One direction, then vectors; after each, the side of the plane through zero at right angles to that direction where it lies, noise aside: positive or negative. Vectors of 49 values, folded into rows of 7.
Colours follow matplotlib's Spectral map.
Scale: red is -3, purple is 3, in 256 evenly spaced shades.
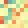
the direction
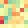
positive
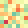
negative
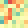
negative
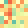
negative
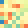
negative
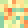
negative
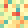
positive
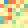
negative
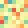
positive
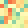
negative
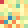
positive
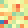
negative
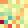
positive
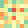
positive
